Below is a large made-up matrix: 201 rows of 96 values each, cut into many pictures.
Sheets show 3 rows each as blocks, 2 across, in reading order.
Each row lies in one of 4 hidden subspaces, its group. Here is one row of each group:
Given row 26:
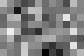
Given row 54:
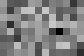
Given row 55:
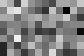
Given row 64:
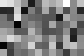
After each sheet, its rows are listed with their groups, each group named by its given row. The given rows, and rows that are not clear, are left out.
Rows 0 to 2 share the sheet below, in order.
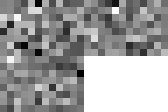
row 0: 26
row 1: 26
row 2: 54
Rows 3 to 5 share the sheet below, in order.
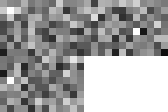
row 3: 55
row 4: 55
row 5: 64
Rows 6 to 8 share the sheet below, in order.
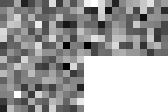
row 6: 26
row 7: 64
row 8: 55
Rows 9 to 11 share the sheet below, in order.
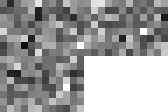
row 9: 55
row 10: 54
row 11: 26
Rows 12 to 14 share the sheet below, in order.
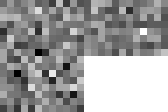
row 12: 26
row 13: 54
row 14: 55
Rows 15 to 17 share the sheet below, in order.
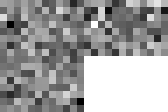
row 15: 64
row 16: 64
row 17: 54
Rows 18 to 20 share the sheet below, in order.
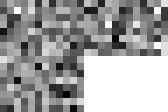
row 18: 26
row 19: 55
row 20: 54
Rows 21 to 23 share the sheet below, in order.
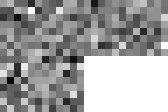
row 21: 26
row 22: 54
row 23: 64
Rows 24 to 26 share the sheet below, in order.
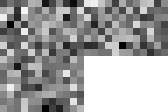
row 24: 64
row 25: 64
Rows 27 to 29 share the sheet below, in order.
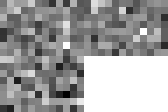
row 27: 26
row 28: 54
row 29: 54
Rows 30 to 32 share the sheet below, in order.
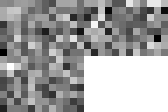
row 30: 55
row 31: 64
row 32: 55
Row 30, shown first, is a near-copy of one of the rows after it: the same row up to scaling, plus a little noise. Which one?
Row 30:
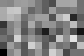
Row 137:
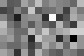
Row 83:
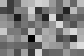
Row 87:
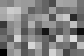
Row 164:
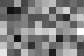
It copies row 87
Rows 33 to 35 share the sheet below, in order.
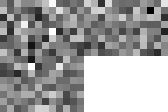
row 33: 55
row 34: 55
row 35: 26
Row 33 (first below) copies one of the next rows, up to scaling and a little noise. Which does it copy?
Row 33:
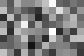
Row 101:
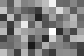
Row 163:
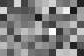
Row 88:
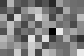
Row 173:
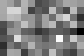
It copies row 101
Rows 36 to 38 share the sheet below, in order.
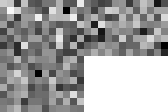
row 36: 55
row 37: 54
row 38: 55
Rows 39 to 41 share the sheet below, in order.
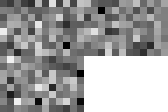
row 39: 26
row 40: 26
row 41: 54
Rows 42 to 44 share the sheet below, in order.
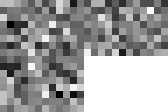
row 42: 64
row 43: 55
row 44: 55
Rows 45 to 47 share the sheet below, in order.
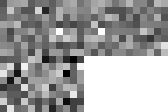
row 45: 54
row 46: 54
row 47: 64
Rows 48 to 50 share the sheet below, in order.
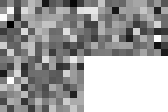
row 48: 64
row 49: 55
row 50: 64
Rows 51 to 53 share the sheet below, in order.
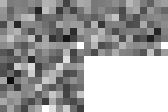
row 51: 54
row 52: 54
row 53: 26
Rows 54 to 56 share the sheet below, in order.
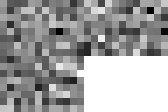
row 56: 54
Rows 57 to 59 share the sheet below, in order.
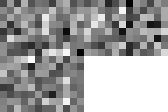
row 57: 26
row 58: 26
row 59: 26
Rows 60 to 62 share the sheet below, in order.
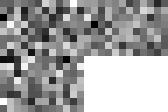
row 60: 64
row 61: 64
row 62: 64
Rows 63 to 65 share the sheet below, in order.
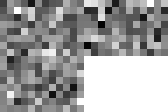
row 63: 26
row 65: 54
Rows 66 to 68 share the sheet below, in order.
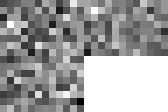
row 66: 64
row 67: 55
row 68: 54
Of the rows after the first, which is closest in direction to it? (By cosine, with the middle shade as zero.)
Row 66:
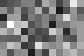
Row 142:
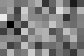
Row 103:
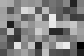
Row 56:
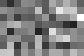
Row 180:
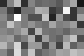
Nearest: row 56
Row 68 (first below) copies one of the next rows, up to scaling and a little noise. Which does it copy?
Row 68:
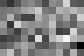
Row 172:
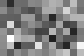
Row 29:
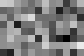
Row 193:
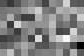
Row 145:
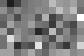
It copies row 193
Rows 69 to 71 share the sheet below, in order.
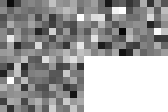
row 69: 54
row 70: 26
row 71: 64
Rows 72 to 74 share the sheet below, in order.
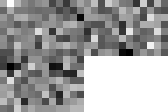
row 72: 54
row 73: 26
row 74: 55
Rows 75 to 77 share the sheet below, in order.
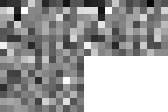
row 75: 64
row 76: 64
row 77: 26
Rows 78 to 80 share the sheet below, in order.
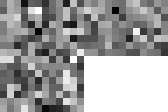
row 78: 26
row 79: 55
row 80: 26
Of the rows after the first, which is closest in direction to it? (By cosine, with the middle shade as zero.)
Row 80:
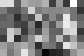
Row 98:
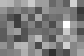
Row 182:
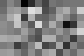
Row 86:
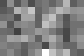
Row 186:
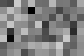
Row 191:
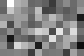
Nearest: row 98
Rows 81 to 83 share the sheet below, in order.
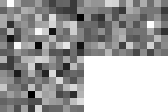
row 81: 54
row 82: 26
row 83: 55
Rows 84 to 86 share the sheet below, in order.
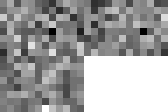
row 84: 55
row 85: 54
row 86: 26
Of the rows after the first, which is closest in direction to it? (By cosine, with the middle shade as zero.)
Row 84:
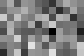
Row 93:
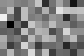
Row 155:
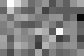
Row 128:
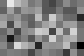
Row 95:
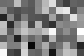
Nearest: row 155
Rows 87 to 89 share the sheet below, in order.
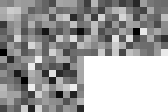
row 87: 55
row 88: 55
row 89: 55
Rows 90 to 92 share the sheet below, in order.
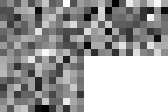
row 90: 26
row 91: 64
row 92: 26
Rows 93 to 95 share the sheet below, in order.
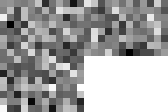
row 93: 64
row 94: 26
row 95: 55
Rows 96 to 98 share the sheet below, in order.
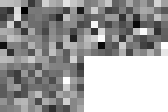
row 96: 64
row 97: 54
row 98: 26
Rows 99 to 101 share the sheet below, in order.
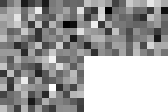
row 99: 26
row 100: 64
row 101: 55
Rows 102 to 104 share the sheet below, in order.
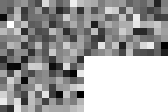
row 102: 64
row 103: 54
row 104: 55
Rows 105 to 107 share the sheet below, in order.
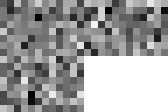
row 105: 55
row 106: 64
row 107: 55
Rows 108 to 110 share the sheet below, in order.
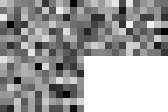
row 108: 64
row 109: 26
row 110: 54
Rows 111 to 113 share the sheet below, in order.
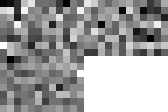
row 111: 64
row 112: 54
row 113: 54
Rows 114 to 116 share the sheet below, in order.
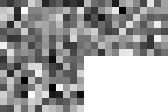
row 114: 64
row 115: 26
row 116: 55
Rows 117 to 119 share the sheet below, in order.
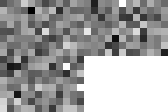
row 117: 26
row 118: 55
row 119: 55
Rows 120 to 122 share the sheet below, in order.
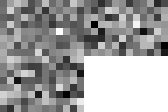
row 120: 54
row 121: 54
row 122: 54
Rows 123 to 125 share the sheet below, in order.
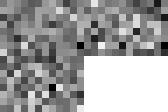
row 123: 55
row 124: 54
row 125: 55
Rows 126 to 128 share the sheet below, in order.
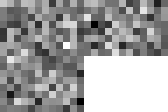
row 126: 26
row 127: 64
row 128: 54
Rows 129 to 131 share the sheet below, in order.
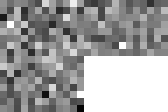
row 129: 64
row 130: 64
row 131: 55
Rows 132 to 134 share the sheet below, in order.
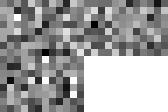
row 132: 26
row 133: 64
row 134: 26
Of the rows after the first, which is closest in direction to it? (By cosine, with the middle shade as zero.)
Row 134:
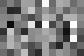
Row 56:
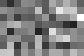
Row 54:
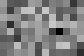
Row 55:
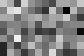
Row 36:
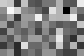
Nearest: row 54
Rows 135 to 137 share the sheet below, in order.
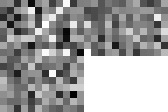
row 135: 26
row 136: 55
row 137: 55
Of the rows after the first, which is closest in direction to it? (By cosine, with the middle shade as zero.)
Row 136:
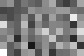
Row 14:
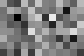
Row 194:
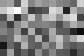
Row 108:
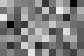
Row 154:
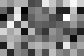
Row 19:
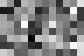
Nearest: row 19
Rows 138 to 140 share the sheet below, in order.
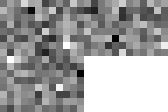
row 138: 26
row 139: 55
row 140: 54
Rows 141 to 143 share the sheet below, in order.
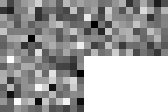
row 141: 55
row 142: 64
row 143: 54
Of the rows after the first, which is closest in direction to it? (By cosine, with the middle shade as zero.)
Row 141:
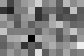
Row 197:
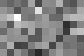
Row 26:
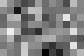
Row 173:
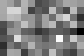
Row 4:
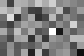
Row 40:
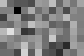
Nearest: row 4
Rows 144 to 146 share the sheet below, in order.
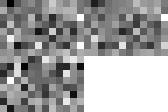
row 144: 54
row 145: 54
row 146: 64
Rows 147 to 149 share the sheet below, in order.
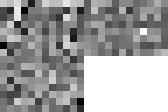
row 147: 64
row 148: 54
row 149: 54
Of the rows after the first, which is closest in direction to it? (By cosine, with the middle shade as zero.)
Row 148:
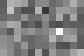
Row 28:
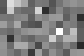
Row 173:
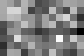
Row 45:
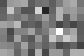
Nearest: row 45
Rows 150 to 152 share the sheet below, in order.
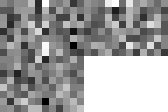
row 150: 26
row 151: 26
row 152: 26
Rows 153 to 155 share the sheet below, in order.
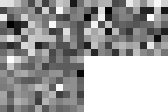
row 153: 64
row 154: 64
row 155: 54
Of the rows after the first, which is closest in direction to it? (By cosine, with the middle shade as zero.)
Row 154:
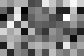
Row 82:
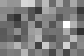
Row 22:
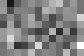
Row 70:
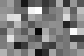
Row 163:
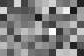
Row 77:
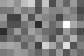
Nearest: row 22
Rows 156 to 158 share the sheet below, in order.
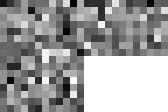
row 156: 26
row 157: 64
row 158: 26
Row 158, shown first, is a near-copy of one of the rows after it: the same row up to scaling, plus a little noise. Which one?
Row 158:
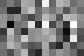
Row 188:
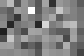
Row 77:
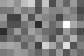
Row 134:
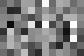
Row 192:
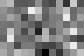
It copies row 134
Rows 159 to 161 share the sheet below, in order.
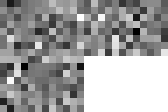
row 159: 54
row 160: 55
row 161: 64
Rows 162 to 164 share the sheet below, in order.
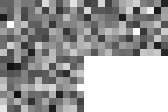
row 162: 64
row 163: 55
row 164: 55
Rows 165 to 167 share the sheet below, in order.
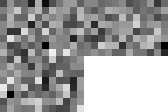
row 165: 26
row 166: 54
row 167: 26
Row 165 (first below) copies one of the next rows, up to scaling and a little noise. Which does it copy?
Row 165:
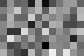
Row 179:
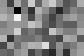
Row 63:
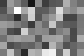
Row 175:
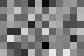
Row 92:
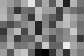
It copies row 175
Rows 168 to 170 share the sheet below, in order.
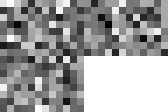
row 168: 64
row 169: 55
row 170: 26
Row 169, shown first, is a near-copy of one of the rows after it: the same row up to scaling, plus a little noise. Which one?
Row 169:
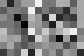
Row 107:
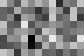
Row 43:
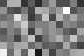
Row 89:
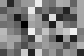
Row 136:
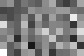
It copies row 89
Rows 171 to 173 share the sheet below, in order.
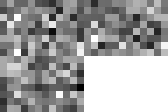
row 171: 55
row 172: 54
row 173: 55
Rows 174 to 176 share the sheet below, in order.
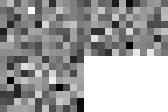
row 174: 26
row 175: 26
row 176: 54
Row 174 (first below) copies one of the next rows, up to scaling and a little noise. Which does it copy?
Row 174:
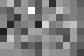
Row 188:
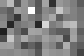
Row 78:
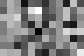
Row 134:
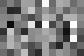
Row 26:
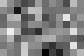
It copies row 188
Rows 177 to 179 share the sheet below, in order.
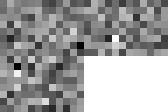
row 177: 54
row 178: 55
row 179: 26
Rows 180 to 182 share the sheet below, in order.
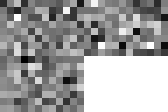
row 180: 55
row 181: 54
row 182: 26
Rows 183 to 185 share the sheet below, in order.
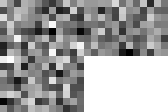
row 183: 55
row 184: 26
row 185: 64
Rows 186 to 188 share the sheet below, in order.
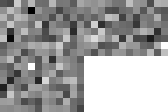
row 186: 26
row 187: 54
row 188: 26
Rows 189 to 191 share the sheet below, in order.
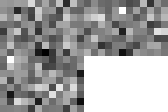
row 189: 26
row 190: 26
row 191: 54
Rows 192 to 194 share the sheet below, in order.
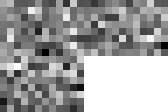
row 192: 26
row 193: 54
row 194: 55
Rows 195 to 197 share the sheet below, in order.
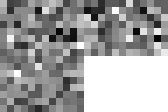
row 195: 54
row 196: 55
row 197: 26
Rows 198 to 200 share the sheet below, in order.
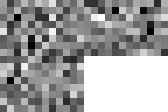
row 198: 55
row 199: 26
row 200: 64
